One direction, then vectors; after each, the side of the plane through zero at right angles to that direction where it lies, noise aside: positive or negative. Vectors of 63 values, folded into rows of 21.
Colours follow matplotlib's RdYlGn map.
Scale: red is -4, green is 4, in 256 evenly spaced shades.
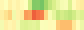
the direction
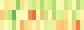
positive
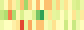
negative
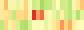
positive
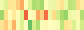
positive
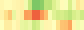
positive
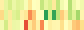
positive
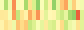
positive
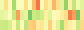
negative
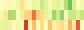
positive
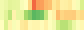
negative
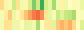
positive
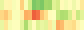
positive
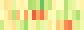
positive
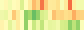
negative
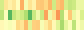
negative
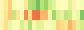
positive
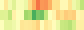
negative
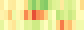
positive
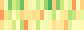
positive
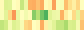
negative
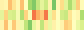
positive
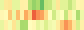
positive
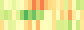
negative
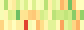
positive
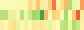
negative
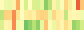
positive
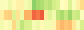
positive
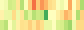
negative
